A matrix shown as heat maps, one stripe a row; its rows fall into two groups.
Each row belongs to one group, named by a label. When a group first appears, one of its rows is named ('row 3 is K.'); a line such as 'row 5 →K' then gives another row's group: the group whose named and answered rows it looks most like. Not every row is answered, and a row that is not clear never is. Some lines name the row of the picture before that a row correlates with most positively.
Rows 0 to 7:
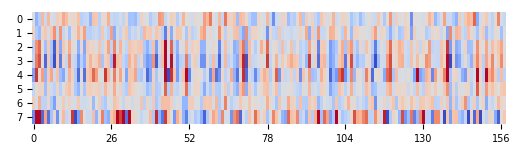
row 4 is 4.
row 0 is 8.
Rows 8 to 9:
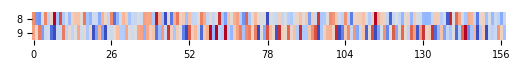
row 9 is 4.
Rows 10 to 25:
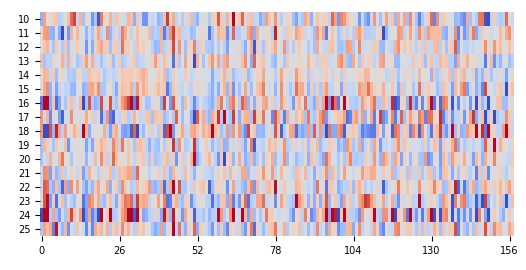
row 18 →8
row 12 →4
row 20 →4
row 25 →4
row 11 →4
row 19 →4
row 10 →8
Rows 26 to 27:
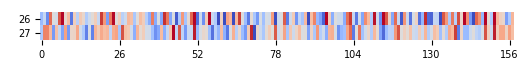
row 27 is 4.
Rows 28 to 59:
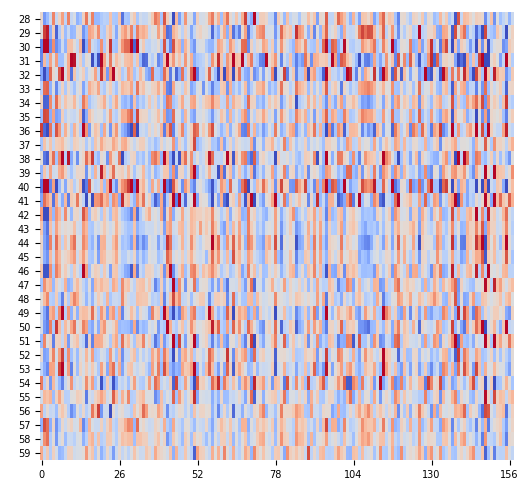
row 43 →8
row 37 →4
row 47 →4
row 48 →4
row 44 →8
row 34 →8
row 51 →4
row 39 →4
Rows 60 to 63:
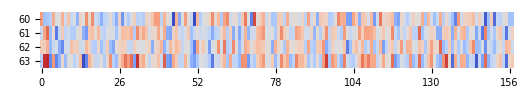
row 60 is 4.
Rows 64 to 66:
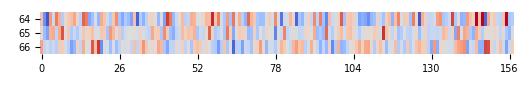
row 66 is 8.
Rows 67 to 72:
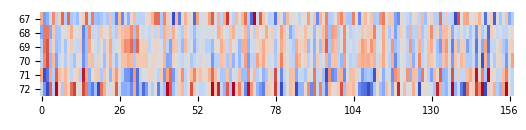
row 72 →8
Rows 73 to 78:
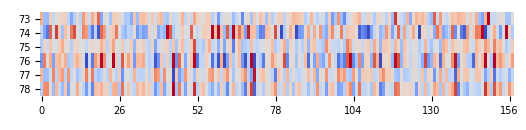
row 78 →4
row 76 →4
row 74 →8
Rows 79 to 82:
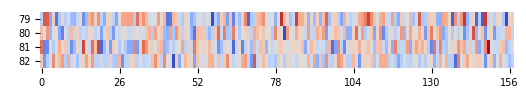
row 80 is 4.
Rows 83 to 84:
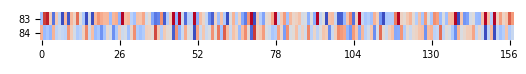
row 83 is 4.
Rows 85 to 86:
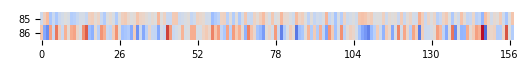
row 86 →8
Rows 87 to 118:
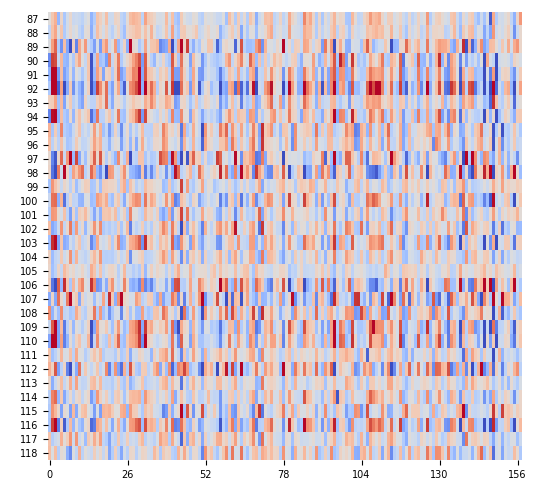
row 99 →4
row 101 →4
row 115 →4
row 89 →4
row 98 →8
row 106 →8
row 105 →8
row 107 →4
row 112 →4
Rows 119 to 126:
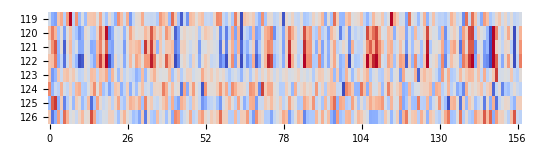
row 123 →8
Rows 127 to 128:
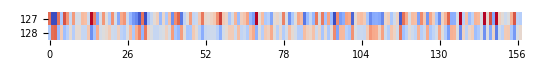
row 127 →8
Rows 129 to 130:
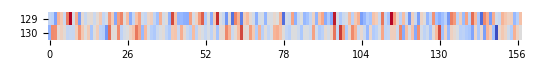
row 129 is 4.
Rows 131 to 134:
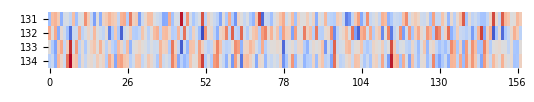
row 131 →4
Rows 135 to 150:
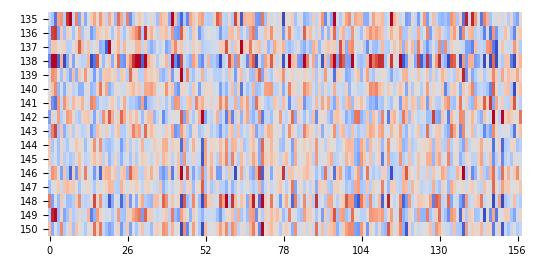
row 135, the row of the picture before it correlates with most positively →133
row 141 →8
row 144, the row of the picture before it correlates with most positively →132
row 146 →4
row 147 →4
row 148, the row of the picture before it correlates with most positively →132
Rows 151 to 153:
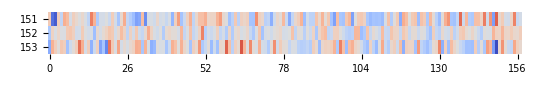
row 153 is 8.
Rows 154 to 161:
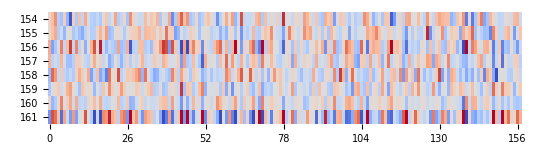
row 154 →4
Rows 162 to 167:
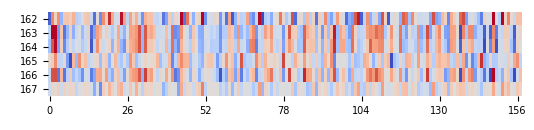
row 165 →4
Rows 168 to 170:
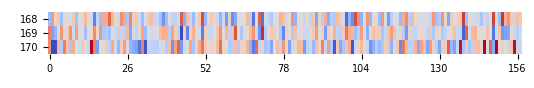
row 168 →4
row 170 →8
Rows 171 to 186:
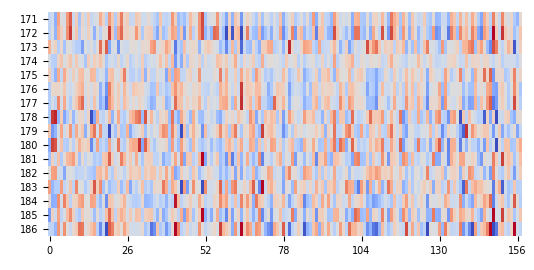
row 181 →4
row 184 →8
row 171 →4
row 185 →4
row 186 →8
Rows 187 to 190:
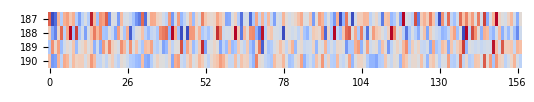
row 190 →8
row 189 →4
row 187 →8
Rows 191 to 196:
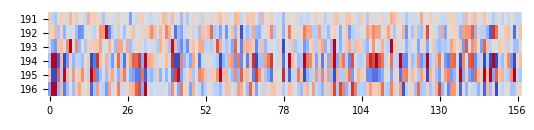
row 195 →8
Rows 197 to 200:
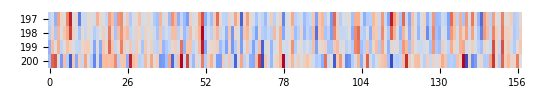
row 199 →4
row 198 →4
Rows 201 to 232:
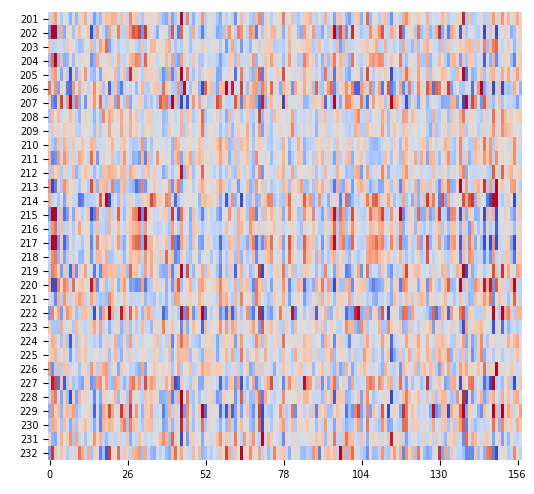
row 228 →4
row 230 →4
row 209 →4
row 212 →4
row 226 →8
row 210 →8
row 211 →8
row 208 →4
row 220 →8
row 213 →8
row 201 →4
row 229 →4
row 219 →4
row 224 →4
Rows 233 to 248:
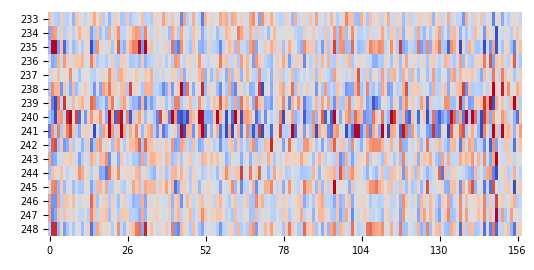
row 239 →8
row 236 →8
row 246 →8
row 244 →8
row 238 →4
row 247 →8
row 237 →4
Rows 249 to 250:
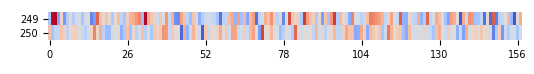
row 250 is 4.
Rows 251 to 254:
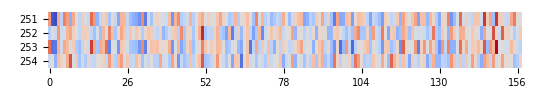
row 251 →8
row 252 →4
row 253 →8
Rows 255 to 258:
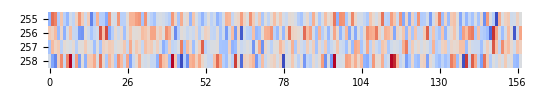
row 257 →4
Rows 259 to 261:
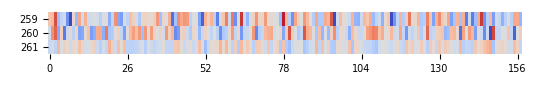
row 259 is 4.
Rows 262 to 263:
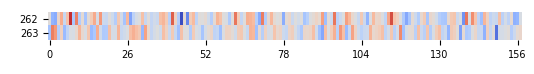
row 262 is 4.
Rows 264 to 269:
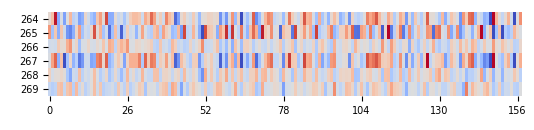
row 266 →4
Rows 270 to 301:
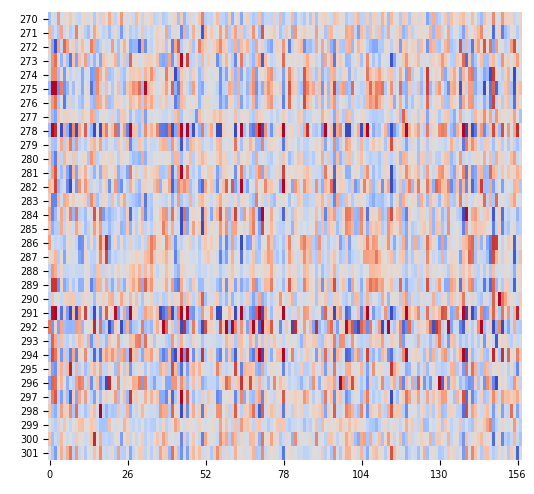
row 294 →4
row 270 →4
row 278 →4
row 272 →8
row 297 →4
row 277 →8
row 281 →4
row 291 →4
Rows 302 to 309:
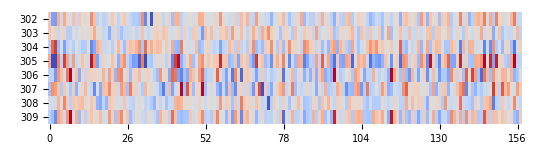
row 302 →8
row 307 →4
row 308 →8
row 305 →8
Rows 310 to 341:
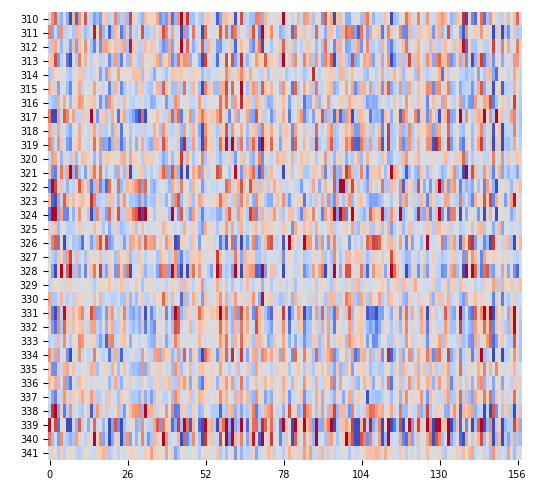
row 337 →8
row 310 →4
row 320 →4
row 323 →8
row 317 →8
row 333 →8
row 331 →8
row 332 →8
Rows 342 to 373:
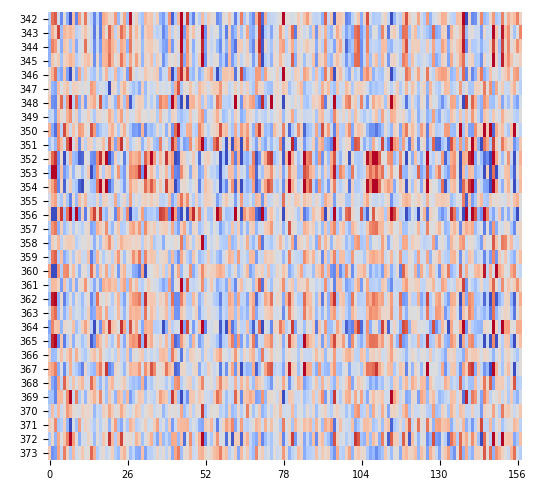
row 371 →4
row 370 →4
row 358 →4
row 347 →8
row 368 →8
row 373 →8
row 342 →4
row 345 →4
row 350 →8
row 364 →4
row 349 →4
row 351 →4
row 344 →4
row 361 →4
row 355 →4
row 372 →4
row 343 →4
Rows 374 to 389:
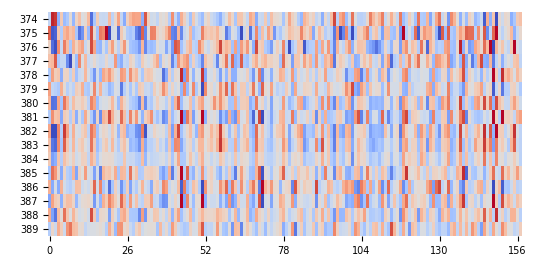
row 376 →8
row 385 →4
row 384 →8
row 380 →8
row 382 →8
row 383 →8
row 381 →4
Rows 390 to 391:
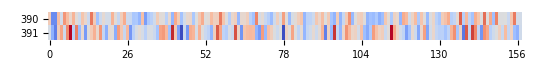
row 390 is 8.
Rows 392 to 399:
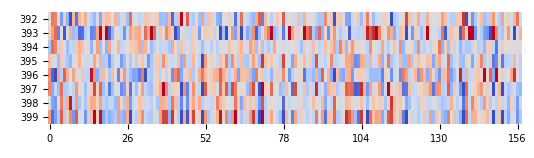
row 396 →8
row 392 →4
